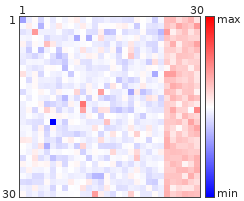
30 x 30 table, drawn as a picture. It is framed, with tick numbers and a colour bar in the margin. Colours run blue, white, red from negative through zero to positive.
The right part is higher, past a seam about 80% of the way across. No regular stripes run through it. The distribution is heavy-tailed on both sides.
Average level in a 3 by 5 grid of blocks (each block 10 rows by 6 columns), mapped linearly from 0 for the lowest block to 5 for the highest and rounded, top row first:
0 0 0 0 5
0 0 0 0 5
0 0 0 0 5
